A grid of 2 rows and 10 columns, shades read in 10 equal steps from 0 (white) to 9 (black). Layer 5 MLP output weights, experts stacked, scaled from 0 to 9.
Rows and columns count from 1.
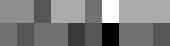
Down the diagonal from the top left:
4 6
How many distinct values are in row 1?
5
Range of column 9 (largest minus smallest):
2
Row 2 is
5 6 5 5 7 6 9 5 5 6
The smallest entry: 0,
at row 1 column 7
